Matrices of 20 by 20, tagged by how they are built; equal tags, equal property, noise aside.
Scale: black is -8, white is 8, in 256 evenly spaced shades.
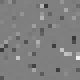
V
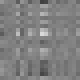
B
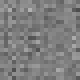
B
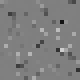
V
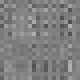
B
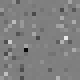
V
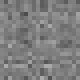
B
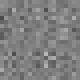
B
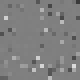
V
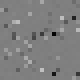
V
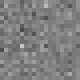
B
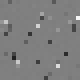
V
